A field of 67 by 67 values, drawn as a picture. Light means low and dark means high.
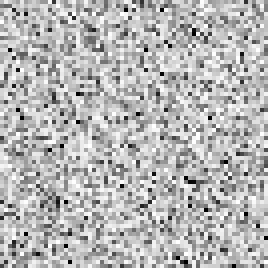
Most values sit low, with a long tail of high ones. The halves do not mirror each other. No overall slope runs across the table. No seam splits the table. There are no regular stripes. The grain is fine, like static. Overall the values sit about 30% of the way up the scale.
